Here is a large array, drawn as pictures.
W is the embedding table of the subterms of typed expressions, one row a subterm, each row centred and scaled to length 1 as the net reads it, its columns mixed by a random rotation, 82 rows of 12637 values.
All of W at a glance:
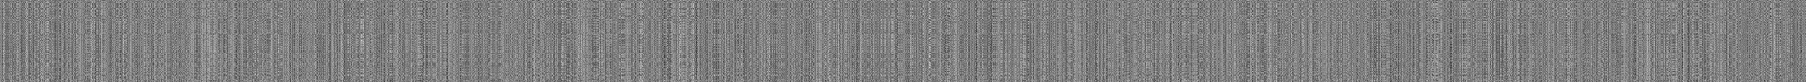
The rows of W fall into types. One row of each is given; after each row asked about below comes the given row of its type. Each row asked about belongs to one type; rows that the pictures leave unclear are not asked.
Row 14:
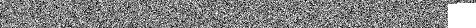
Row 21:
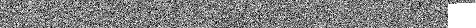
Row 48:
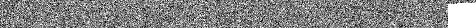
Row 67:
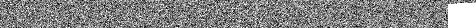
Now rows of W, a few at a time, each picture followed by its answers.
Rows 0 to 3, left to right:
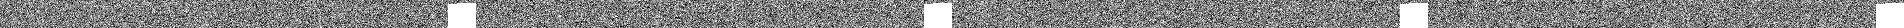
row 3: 67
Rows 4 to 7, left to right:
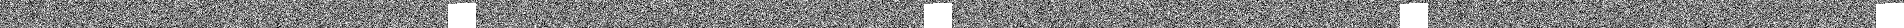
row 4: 67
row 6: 14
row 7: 67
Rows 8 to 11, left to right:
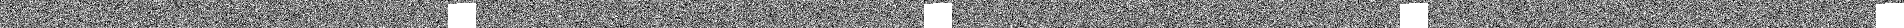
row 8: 21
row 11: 14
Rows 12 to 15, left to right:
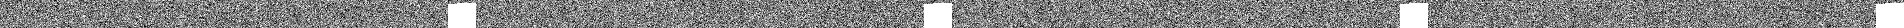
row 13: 14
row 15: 48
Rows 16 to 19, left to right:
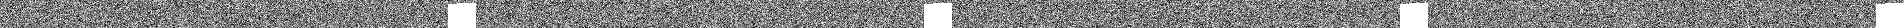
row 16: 21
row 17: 67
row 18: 67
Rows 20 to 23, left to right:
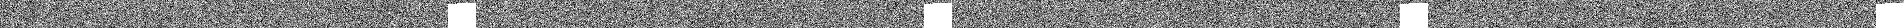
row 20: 48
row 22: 14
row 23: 21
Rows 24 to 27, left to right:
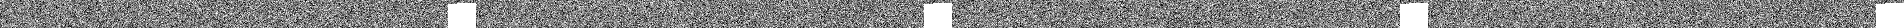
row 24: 14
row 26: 21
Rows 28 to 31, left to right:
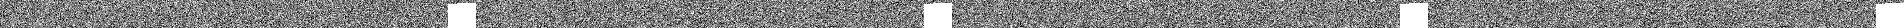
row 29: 14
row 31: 67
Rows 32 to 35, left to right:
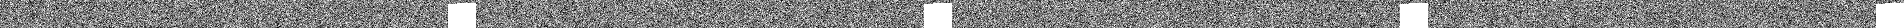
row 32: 67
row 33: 14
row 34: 14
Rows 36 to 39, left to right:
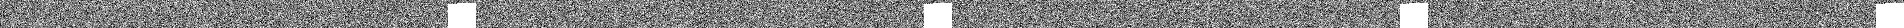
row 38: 67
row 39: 48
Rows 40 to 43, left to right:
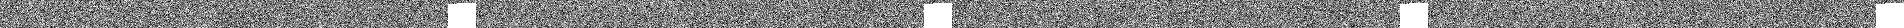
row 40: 21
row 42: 48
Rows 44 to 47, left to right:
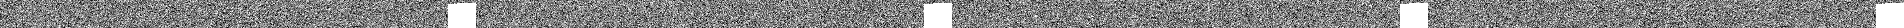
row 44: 67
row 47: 67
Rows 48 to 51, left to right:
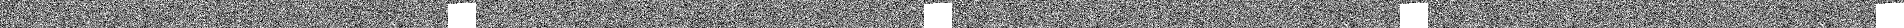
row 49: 21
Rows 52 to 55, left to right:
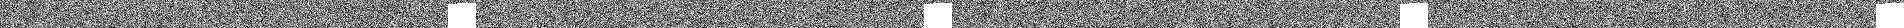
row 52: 48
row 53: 14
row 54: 67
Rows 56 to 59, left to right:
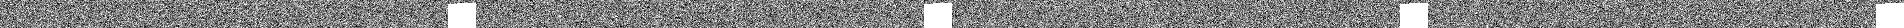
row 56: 67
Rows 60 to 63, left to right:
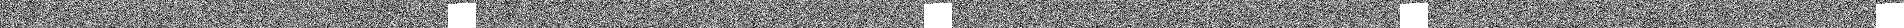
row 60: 48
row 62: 67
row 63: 21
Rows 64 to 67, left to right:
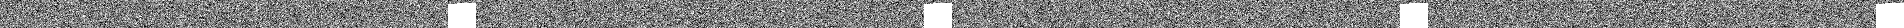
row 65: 14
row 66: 14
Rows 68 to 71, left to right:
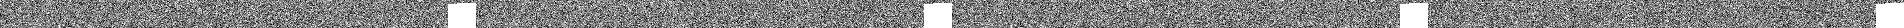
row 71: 48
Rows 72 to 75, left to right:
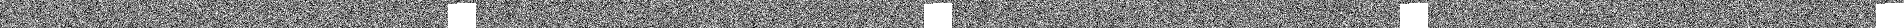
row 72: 14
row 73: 67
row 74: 48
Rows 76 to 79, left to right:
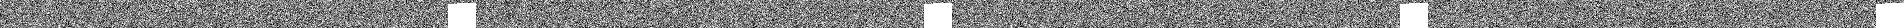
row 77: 67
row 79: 21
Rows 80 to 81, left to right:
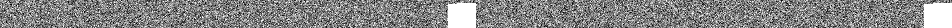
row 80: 14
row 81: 14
